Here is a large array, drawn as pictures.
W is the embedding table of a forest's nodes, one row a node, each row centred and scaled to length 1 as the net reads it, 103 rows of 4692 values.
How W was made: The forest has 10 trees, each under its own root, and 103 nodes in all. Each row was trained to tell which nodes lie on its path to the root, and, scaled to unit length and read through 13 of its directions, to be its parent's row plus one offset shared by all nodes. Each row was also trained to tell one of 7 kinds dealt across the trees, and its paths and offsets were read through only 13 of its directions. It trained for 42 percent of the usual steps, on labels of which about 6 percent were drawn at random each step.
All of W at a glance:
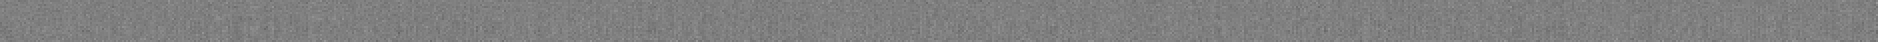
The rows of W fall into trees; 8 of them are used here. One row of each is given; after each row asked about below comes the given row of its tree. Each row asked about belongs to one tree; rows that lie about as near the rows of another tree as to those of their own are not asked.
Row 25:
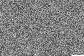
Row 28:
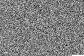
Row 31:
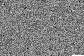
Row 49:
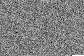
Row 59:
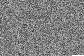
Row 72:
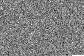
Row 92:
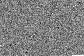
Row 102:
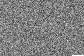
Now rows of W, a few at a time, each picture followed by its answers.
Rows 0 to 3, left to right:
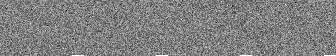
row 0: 92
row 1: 72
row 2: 28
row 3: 59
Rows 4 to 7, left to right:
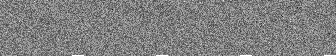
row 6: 92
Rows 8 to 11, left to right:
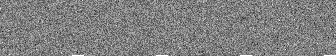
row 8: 72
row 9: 25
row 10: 102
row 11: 102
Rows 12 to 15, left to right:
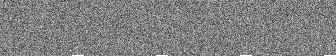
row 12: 49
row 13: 31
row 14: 49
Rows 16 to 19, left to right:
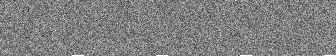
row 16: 72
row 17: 102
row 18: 72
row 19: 92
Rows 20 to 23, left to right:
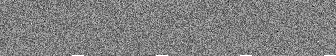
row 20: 102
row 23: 49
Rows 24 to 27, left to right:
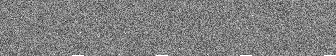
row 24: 31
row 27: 49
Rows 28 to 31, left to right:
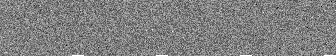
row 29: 49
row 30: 49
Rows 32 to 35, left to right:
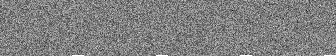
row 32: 92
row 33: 102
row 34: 31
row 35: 49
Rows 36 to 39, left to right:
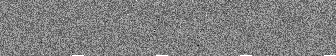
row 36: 102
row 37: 28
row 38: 28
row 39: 59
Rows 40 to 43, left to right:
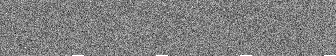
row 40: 49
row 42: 28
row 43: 92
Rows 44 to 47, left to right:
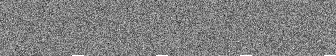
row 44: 102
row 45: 102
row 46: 49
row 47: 49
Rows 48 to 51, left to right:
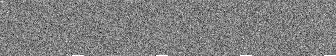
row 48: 49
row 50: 28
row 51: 72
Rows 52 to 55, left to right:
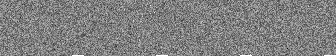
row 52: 28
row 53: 49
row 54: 25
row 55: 28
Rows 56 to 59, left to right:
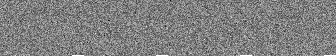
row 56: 28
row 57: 102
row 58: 72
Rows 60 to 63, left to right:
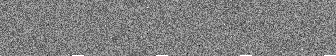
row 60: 92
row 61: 25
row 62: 28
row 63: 49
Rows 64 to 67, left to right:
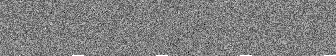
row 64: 102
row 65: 72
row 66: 31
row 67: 72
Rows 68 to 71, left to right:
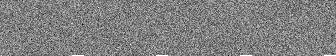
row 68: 72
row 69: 72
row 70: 92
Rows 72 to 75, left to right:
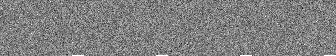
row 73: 72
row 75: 31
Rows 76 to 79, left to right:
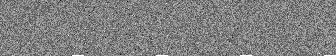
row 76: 28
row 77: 31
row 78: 72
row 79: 72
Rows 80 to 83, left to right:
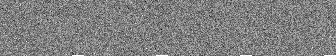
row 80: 28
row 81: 28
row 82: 102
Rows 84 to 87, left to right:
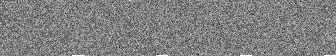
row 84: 72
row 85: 92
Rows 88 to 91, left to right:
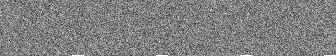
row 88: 28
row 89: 102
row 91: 72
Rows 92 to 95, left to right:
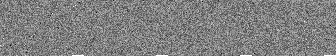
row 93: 31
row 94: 28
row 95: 49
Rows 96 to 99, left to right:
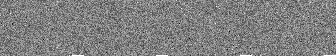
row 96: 31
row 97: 49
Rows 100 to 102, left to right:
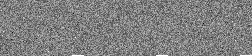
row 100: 31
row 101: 28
